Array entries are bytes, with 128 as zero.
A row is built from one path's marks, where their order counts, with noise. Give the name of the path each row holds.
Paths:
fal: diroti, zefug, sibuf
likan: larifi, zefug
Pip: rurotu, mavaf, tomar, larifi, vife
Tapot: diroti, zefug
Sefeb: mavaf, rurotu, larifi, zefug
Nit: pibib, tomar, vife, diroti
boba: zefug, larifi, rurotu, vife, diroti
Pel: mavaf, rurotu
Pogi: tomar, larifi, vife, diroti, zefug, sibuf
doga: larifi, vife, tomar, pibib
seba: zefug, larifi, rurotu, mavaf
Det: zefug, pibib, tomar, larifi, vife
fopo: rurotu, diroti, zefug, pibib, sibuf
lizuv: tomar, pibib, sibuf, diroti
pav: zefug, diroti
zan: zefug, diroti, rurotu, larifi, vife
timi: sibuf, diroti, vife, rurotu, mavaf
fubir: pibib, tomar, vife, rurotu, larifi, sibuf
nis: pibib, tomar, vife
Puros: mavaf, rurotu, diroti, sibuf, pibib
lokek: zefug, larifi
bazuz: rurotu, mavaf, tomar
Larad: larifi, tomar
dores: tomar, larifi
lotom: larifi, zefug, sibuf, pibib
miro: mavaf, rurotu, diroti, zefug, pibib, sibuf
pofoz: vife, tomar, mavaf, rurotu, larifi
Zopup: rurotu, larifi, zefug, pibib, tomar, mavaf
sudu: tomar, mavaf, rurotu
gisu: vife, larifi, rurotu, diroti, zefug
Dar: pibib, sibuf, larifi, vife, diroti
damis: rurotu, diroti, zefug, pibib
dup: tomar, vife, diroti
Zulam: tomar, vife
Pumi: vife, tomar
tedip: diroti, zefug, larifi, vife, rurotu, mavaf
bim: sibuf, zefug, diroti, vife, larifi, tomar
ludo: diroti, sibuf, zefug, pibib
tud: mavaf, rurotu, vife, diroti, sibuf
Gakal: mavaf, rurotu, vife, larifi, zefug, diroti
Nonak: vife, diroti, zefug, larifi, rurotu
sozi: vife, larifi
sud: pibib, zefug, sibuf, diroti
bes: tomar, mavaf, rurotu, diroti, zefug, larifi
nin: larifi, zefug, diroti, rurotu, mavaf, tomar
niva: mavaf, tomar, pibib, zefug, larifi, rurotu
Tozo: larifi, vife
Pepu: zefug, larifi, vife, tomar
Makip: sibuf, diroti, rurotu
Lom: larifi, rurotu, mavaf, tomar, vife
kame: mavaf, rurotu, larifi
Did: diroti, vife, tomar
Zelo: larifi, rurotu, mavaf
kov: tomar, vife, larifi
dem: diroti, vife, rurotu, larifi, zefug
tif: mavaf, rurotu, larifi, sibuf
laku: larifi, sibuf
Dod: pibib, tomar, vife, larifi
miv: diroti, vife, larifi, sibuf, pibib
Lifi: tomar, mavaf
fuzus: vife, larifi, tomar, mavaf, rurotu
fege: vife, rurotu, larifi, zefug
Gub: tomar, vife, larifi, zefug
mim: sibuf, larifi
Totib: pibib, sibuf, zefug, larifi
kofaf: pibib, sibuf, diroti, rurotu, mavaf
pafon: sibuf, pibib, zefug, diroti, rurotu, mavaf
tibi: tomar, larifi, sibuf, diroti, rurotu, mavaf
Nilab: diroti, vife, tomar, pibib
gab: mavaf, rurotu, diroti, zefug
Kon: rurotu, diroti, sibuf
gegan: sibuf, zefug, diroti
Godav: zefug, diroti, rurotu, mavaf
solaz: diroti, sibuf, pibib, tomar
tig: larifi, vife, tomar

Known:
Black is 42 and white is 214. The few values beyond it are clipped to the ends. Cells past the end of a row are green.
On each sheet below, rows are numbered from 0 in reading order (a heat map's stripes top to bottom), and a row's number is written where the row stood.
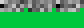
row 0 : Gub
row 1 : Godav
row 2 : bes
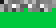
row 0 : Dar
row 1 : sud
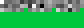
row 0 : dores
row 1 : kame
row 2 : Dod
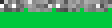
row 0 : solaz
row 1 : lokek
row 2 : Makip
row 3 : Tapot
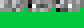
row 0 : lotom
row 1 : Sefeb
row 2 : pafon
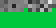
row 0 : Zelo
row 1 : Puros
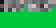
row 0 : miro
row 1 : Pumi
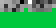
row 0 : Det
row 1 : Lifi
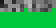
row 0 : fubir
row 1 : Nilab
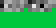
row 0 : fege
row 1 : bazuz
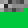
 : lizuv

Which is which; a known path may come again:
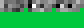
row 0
Nilab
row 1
Gakal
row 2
pofoz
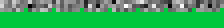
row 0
lotom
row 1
bes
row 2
Larad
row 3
tif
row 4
Dar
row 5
Pogi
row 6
dem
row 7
Pip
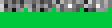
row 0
nis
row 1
Nit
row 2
miv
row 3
pafon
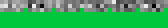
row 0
mim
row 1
kame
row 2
fal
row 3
Pumi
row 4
dup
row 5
Pel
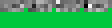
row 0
seba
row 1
zan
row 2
kov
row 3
Sefeb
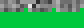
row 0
Did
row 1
lizuv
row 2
laku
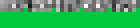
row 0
Tapot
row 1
gisu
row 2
Tozo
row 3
ludo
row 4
gab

